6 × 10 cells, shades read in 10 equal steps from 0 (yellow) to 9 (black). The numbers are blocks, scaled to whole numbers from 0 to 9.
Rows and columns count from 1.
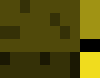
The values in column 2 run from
6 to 7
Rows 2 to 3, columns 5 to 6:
6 7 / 6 6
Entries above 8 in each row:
0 0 0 2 0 0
